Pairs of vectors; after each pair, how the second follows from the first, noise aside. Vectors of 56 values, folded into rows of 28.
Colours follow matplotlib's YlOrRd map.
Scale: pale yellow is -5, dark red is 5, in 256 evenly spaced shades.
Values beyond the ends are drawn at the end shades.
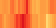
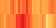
copied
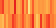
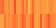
shrunk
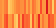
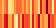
scaled up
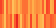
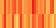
negated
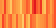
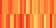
reversed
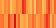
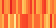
negated
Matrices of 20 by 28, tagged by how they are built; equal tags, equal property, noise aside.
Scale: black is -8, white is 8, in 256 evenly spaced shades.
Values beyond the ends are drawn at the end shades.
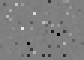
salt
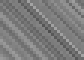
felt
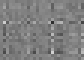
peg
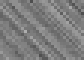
felt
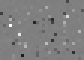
salt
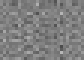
peg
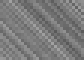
felt
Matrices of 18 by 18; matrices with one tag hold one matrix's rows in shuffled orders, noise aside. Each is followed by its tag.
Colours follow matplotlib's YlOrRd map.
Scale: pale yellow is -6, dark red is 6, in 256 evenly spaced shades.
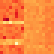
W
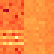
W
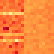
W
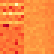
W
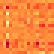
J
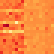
W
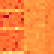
W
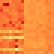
W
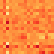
J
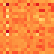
J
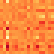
J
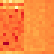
W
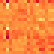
J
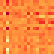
J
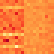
W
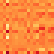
J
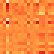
J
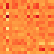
J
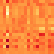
J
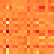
J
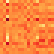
J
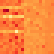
W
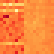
W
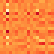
J
